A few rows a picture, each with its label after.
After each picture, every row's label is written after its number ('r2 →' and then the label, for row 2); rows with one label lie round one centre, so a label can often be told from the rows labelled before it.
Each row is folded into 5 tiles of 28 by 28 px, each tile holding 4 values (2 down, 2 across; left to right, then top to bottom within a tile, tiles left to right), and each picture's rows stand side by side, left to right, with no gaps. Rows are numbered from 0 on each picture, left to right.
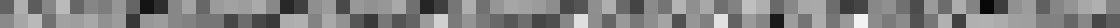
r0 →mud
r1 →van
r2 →van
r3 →van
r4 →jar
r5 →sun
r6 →jar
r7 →van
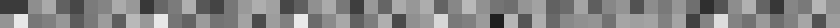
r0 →jar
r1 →jar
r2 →jar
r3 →sun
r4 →mud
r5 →jar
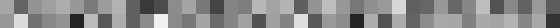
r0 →sun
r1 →jar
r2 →sun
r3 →mud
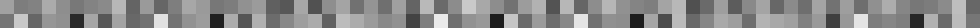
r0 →sun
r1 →sun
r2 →mud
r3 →sun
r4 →sun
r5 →mud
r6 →sun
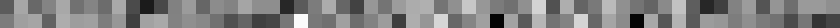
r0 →mud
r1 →van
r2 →jar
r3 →sun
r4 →sun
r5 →van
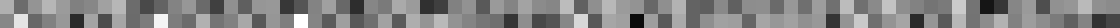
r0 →sun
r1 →jar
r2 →jar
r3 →van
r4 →sun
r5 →mud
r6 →sun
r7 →van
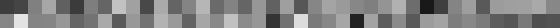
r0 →jar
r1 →mud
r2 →sun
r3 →van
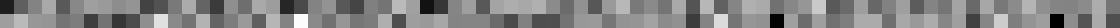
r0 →van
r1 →jar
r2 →jar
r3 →van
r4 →mud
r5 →sun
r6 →mud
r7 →sun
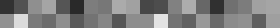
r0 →jar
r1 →jar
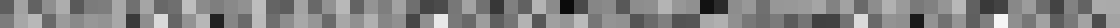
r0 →mud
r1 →sun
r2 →mud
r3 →jar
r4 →van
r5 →van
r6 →sun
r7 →jar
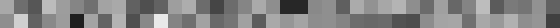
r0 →sun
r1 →jar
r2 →van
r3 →mud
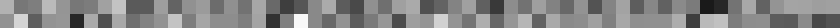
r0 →sun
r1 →mud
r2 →jar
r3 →jar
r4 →mud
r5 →van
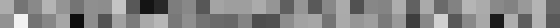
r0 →sun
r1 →van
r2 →mud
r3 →sun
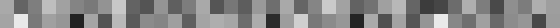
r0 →sun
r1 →mud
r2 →sun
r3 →jar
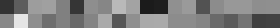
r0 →jar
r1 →van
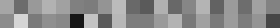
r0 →sun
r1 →mud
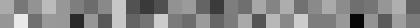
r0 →sun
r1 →jar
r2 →sun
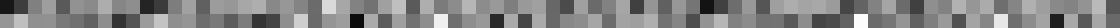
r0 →van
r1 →van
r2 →sun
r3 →sun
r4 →mud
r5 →van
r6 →jar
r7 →sun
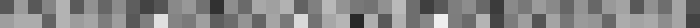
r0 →mud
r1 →jar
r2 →sun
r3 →jar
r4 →mud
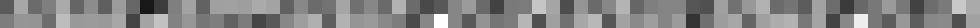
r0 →mud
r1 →van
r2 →mud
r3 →jar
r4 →mud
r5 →mud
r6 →jar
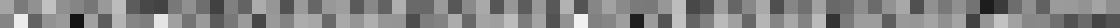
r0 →sun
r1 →jar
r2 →mud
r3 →mud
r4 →sun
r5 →mud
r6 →mud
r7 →van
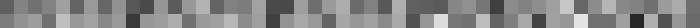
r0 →mud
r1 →mud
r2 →mud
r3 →jar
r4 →sun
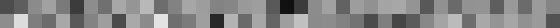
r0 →jar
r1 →sun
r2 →van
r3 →mud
